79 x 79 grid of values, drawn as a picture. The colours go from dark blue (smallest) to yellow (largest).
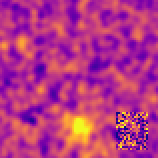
Grain: blotchy. Bumps: one, in the bottom middle. Mirror symmetry: none. Odd patch: rougher, in the bottom right. Ninth with the highest average: bottom middle. Roughest part: bottom right.
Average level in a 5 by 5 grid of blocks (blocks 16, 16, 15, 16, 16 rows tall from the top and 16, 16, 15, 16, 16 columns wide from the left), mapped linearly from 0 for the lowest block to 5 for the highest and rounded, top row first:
01111
21100
01111
11421
21520
